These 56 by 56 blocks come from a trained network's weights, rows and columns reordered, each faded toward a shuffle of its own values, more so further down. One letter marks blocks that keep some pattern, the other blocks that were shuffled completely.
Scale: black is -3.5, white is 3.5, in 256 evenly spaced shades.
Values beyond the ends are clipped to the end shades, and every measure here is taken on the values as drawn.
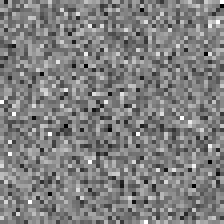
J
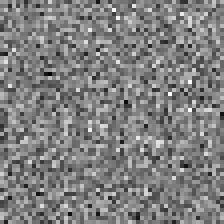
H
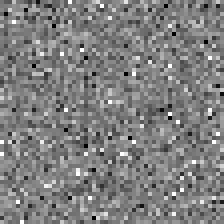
J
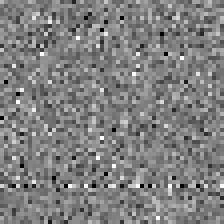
H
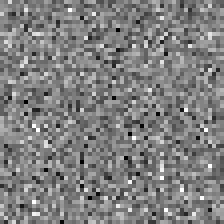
H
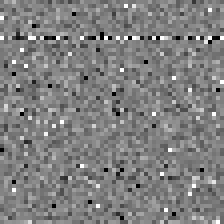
H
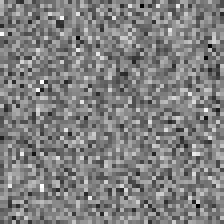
J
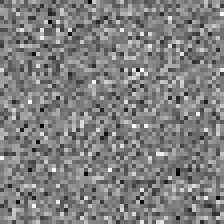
J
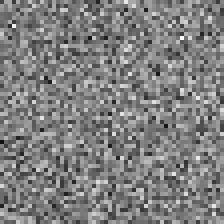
J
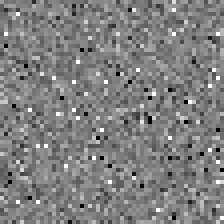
J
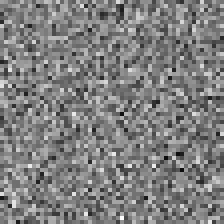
H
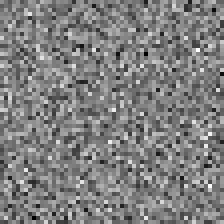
J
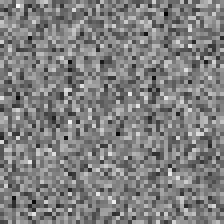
H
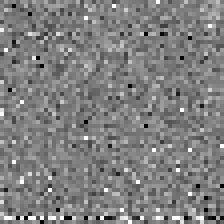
H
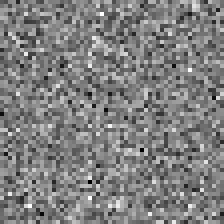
H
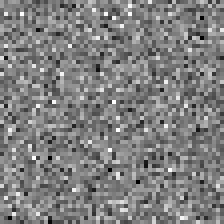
J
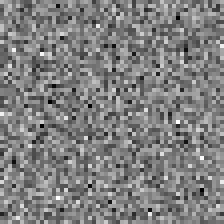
H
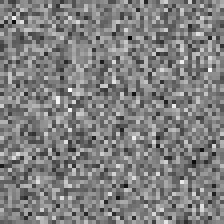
H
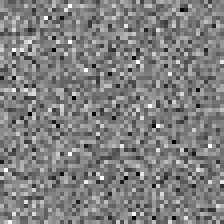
H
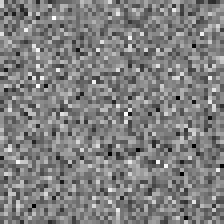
H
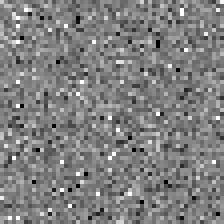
J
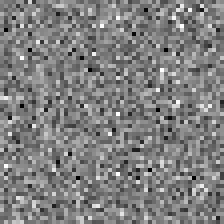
J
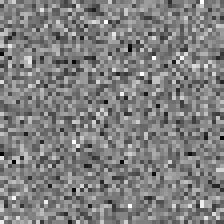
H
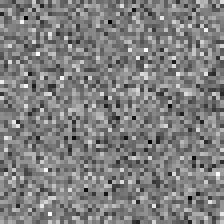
J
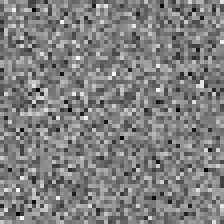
H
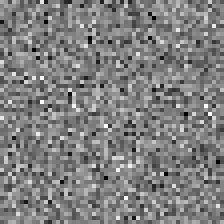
H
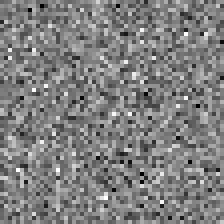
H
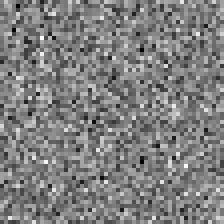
J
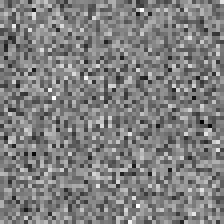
H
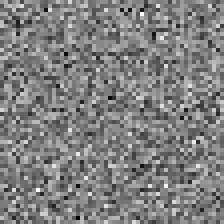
H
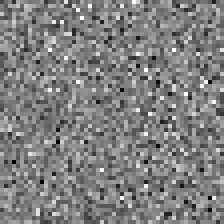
J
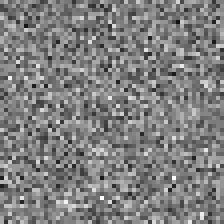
J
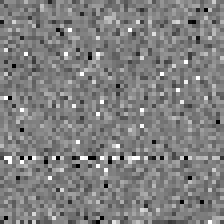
H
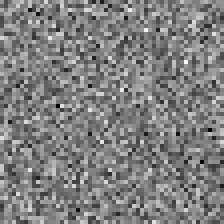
J
